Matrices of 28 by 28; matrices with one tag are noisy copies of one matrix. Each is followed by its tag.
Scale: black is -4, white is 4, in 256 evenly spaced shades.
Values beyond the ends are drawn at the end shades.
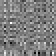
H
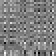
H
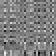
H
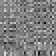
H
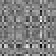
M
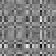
M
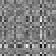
M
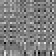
H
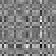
M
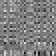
H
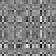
M
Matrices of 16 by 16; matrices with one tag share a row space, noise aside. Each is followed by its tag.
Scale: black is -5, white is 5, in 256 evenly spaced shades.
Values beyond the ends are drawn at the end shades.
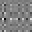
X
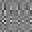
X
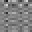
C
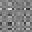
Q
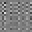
X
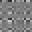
Q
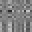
Q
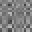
Q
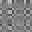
Q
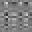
C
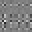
X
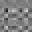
C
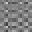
C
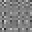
X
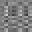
C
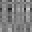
Q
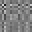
X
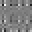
X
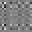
X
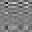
C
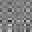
Q
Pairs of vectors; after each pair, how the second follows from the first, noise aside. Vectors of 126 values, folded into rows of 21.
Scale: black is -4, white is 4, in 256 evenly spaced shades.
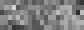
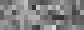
wrapped around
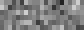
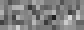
wrapped around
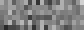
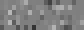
partly zeroed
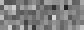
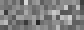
wrapped around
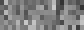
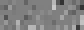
partly zeroed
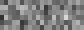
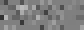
partly zeroed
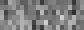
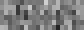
wrapped around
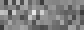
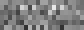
wrapped around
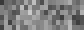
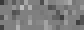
partly zeroed
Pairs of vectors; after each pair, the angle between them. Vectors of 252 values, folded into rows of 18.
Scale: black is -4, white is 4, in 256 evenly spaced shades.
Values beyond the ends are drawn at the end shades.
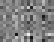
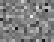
orthogonal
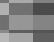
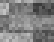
nearly parallel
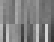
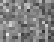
partly aligned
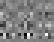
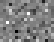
orthogonal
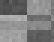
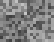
partly opposed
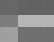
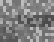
partly opposed
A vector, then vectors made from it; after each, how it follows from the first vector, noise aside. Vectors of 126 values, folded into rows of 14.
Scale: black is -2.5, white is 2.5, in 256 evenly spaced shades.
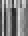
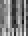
reversed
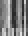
reversed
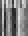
copied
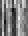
copied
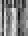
negated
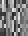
sign-scrambled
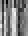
negated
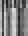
negated
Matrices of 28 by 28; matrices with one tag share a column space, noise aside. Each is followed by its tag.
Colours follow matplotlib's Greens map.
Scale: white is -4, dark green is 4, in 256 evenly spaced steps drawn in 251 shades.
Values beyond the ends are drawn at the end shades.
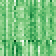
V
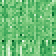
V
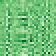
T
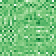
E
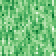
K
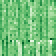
V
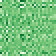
E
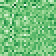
E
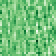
K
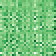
T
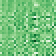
T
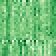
V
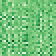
T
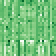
V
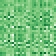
T
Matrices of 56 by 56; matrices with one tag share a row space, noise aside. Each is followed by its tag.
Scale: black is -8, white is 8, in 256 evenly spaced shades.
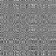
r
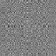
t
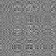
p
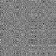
r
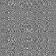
t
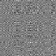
p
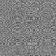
p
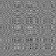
p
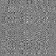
t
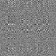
t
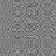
p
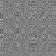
r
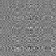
p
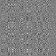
t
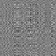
p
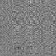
p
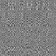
t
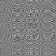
p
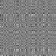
r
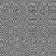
r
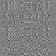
t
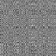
r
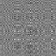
p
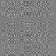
t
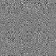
t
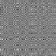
r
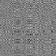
p
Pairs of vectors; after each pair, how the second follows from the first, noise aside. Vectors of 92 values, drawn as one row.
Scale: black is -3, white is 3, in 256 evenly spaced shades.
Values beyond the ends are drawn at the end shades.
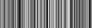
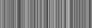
shrunk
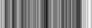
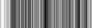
reversed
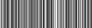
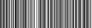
reversed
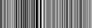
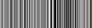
reversed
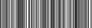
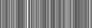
shrunk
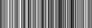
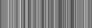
shrunk
